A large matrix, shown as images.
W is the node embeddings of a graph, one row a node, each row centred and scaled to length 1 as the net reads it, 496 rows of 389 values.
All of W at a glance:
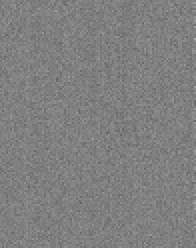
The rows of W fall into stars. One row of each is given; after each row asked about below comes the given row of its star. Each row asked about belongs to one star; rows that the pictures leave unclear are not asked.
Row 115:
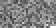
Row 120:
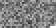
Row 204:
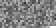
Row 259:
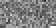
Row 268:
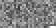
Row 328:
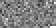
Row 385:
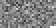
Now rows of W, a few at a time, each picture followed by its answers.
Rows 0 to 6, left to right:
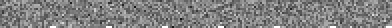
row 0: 204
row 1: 268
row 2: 259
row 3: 328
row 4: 259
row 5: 204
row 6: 115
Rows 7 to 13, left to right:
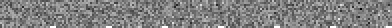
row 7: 259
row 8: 328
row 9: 204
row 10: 328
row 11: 115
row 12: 328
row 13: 120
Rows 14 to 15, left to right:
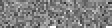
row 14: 120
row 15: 268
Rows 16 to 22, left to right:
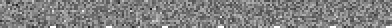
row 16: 385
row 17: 385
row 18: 115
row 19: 115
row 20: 259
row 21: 385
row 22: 385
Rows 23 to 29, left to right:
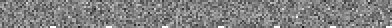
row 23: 328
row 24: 259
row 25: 385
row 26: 385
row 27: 115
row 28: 259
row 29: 385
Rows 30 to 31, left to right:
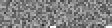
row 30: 385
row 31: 115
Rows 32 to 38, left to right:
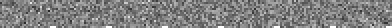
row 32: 259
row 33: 328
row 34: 259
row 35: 204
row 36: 204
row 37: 115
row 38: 259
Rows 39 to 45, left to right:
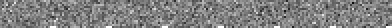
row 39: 120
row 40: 204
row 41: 115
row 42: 115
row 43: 259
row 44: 120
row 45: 385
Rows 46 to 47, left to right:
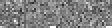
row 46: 204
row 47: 259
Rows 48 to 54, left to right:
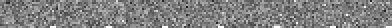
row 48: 385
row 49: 204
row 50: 385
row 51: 328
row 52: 115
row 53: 204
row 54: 259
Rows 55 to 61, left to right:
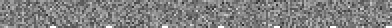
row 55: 268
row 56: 115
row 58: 268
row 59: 204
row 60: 328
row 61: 115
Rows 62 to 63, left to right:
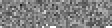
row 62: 204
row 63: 268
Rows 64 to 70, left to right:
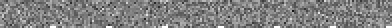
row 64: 115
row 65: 268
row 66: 120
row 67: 268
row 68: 120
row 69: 120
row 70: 115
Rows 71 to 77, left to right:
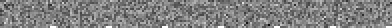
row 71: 328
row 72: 204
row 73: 385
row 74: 259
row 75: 328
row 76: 268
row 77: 204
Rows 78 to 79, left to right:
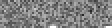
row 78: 115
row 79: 204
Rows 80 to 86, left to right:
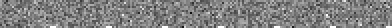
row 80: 115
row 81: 204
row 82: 259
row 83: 204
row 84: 268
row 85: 120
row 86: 268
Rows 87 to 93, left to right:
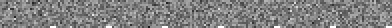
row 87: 385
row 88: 115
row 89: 204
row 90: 204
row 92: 120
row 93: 115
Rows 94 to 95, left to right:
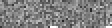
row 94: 328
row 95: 204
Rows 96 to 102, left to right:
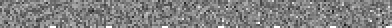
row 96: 120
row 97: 259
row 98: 120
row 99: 385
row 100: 120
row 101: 259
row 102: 120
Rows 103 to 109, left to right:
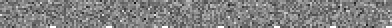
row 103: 120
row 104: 259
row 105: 120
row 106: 204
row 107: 328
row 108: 259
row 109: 120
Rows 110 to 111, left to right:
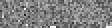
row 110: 328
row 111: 115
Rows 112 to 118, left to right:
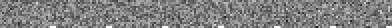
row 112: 115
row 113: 120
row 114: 328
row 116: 328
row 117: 204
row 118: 385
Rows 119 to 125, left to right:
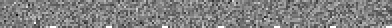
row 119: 120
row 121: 115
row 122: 259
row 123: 115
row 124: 385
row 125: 259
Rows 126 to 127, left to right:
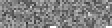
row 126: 268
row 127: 120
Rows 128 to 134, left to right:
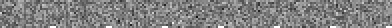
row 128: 204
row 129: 268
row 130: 204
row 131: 328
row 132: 268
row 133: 328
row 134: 204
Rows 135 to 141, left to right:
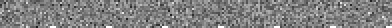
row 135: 204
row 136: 328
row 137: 328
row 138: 328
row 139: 120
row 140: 115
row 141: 385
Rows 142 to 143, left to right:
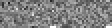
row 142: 385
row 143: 115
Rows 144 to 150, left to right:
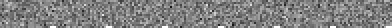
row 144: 268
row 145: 120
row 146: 385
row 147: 120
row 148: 120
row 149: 328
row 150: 115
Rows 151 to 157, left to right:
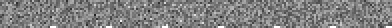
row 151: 385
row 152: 120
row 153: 120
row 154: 120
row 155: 115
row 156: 204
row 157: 268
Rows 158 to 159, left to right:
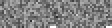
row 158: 115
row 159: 328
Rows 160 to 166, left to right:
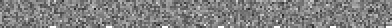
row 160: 120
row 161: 115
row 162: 328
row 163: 385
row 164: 268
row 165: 385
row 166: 204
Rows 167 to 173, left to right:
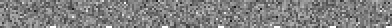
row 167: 259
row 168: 259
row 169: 259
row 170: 115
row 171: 204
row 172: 120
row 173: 268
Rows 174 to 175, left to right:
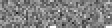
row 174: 115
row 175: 115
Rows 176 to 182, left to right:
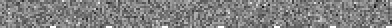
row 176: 385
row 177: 268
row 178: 120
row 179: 204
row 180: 328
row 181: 115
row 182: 328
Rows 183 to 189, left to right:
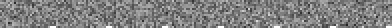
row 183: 268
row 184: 259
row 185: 385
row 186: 120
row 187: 115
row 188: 268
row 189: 115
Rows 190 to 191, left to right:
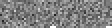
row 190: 268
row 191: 328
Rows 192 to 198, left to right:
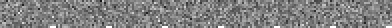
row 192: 115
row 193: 259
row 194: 259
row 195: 385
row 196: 120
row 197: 204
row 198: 115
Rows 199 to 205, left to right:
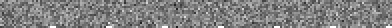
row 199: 115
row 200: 328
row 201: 115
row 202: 259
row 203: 328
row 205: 204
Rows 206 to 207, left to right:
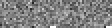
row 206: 385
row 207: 385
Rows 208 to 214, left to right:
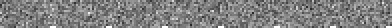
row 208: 204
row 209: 385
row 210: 204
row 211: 385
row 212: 385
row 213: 385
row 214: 328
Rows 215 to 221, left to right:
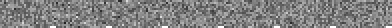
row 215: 268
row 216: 259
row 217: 204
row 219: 115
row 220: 259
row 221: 204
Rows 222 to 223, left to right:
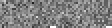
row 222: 385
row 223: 259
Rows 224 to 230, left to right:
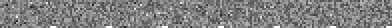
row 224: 259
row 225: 120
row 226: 120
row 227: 259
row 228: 268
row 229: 259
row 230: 328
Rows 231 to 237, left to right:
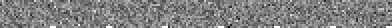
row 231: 115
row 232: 268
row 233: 120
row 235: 328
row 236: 259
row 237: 268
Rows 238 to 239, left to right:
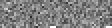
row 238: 204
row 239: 259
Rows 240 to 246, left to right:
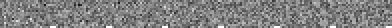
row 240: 328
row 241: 385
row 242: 385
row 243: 115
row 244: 259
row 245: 115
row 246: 259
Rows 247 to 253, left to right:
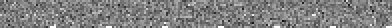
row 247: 120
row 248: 204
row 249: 259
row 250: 328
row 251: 115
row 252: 120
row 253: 259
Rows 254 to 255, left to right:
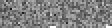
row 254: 204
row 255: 259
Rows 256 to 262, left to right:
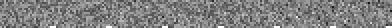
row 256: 120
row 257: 259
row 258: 385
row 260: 120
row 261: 259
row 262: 120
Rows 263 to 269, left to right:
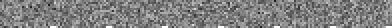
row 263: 328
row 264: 204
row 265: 120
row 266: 328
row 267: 204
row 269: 204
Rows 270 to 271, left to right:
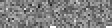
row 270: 328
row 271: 259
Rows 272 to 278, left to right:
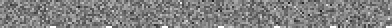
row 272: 259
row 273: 328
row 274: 268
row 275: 259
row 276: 268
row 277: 385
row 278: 385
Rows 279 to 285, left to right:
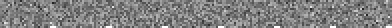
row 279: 268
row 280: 120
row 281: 120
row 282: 328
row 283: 268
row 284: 385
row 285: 115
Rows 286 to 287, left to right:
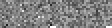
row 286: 328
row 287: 385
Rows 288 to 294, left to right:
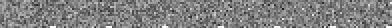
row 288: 385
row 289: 259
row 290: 328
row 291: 120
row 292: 328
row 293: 120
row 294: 328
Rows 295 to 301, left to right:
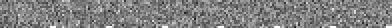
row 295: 120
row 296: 268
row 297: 115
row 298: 268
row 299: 259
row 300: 204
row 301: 115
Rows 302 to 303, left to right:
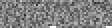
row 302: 204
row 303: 120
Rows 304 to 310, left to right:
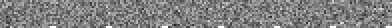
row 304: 204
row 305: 268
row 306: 115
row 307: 115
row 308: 328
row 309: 115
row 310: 268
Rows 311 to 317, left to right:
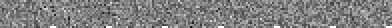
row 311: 268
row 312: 328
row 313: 328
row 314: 259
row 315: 268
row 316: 385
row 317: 385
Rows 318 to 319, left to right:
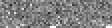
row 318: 268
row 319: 115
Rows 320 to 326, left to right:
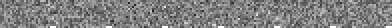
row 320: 385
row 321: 259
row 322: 385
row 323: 204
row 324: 385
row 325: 115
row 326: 204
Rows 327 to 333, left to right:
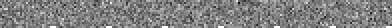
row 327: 204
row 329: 268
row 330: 385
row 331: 268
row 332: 204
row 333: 259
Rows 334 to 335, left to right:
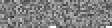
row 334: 115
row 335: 328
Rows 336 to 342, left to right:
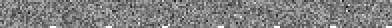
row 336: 268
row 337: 204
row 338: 328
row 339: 115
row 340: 259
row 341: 115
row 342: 120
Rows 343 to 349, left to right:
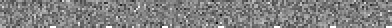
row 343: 204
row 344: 268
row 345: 328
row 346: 259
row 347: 328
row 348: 120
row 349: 385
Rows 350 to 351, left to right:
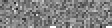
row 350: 268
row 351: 268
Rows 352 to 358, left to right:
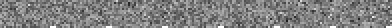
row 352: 120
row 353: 259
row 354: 385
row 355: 204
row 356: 115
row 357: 204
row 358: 385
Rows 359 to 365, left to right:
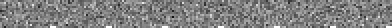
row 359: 328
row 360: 115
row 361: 259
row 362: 120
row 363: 120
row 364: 385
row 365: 328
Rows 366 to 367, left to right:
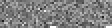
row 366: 268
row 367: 115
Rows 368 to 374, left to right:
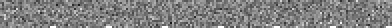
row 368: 385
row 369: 115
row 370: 268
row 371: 328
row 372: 204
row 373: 204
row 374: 268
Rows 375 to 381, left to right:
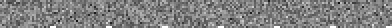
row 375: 385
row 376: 268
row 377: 115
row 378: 120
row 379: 259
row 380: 259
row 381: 385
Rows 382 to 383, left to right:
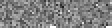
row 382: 259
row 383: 328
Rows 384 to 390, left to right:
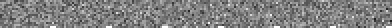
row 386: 115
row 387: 204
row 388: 120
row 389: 268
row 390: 259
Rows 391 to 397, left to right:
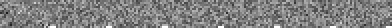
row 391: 115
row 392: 259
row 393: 115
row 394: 385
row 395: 115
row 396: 328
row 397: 268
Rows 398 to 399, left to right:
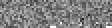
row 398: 385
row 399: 268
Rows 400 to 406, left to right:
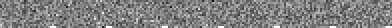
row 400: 204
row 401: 120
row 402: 115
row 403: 259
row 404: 115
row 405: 204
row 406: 204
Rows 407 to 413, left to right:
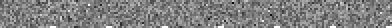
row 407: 120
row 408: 328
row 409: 204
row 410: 120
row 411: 268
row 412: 204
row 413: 385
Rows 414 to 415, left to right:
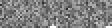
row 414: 115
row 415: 204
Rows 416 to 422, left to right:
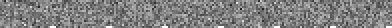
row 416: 268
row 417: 385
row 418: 204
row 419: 259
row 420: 259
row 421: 328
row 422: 120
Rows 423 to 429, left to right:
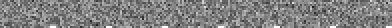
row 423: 115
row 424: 328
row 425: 268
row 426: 115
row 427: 120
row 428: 259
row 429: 115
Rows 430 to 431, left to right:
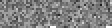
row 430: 385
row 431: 328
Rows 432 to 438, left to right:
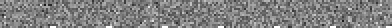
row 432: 328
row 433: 120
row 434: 115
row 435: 268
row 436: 385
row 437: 120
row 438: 204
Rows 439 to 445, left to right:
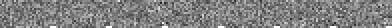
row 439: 204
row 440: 120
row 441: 268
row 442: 204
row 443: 120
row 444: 268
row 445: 204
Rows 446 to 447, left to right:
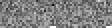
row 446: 120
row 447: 385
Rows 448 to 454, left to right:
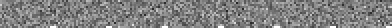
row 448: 385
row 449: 120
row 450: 268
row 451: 115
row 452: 115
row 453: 328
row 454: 259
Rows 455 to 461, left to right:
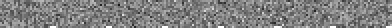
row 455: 268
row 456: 328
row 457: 259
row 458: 268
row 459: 259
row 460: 204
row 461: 385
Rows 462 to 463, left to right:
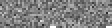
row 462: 115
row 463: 268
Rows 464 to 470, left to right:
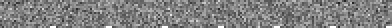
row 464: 385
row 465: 204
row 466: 268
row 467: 115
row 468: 115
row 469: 204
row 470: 385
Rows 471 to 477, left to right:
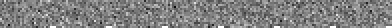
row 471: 120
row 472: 268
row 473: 204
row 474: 328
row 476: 385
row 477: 204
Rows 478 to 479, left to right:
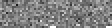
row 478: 115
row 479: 268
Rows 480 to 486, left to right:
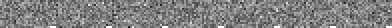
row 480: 259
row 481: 328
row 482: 328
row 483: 268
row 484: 385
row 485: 204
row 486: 385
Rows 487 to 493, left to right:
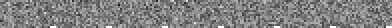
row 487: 385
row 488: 204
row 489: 259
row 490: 385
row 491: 268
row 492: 385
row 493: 385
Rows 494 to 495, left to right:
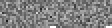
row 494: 204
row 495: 385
